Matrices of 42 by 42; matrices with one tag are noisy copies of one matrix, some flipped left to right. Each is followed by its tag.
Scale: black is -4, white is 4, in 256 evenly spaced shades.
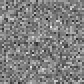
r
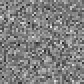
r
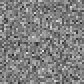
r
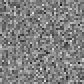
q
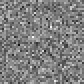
r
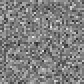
r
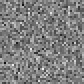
q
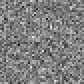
r
